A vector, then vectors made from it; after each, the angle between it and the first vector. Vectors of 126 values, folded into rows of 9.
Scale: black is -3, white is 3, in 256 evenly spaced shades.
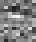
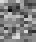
partly aligned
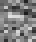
nearly parallel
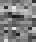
nearly opposite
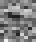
nearly opposite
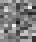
orthogonal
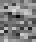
nearly opposite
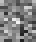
orthogonal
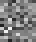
orthogonal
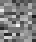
orthogonal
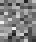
orthogonal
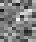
orthogonal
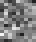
orthogonal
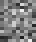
orthogonal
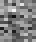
partly opposed
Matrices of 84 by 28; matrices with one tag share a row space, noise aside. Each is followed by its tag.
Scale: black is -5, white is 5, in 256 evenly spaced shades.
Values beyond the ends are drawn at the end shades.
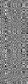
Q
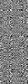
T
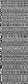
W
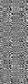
T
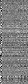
W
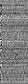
W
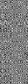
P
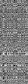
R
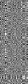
Q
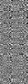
T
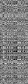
R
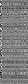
W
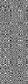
P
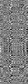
T
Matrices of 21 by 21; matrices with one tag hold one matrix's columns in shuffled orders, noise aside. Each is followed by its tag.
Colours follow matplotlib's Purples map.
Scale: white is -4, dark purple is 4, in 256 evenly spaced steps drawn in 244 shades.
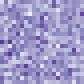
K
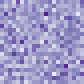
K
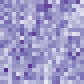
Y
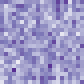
Y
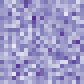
K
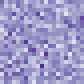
K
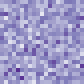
K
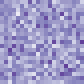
K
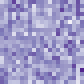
Y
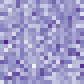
K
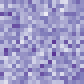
K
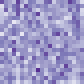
Y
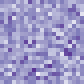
K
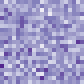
K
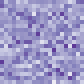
K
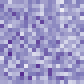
K
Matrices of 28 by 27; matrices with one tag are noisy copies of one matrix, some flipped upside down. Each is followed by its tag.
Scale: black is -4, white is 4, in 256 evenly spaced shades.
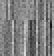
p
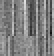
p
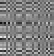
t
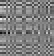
t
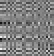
t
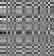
t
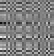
t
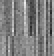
p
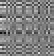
t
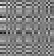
t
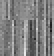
p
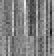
p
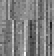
p
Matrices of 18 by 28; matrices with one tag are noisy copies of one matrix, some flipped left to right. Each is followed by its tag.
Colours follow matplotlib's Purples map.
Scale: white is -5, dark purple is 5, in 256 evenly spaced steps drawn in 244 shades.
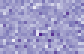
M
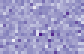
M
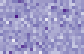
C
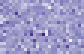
M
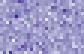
C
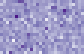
C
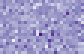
M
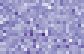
M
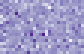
M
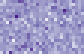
C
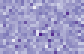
M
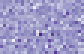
M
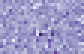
M
